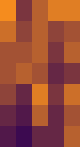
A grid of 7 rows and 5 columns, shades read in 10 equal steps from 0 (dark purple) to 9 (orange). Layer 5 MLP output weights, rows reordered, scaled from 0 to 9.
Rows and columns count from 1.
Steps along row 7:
down up same up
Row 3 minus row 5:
1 3 -2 0 -1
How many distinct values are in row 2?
4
